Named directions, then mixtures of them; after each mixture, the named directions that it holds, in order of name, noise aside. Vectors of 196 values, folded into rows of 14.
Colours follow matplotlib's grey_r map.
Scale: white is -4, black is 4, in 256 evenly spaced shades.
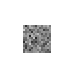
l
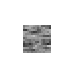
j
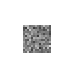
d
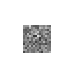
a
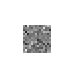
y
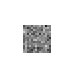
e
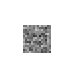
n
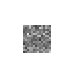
a, e, n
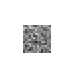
a, l, n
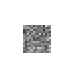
e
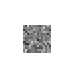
y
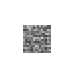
d, j, n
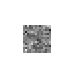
j, y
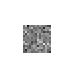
y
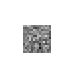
a, d, e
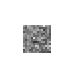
d, l, n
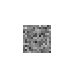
n, y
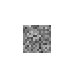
a, d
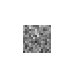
a, l, n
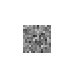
a, n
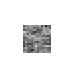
e, j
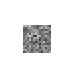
a, d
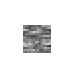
j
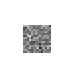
a, d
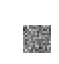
d, y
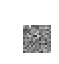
a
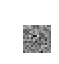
a, n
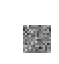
d, l, y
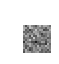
a, l, n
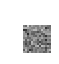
j, n, y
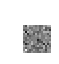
y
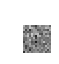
a, l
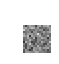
l
